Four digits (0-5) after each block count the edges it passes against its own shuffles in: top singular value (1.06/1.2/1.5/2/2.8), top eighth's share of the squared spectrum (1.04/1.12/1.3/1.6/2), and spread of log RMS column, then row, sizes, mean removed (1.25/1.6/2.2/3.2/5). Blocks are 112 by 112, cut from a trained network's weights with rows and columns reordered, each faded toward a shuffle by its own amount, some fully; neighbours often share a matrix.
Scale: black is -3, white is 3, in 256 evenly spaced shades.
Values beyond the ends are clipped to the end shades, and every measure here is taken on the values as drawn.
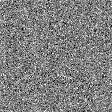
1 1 0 0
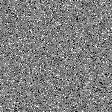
0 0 0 0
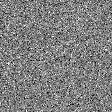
0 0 0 0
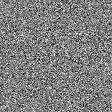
2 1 0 0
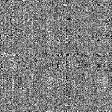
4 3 2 3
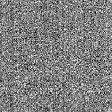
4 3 1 2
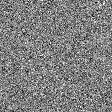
0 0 0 0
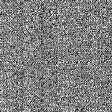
3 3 1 3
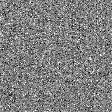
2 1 0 1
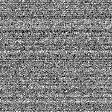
4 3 2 2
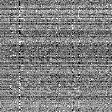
5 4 3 3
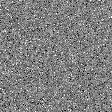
0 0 0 0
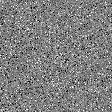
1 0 0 0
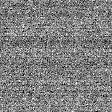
3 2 1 1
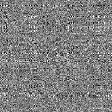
4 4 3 3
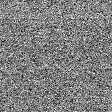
1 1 0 0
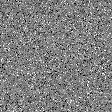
0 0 0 0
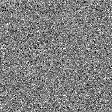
2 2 1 1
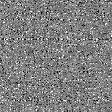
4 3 0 2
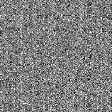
3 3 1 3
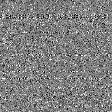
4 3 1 3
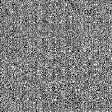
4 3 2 3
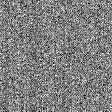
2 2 0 2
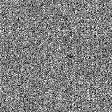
3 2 1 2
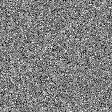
1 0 0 0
